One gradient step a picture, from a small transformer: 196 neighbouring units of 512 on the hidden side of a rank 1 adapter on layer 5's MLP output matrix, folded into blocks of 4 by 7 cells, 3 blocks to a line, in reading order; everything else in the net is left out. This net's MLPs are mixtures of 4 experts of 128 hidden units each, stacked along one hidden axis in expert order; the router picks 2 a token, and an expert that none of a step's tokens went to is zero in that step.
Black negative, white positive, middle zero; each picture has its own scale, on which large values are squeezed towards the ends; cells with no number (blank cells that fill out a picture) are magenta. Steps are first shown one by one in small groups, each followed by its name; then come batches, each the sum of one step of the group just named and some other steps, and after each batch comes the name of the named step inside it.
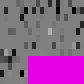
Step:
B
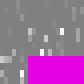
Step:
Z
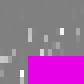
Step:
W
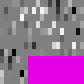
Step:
B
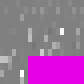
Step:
W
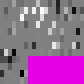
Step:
B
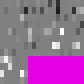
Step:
B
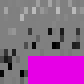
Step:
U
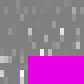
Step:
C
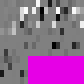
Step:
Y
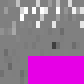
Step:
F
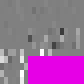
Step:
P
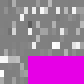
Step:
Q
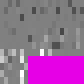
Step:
P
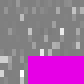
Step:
C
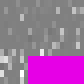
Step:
P
